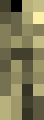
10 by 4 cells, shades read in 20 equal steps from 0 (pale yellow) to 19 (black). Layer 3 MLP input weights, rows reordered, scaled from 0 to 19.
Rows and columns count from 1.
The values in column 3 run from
5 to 15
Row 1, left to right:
14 19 5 4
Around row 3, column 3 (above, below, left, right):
6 9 11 9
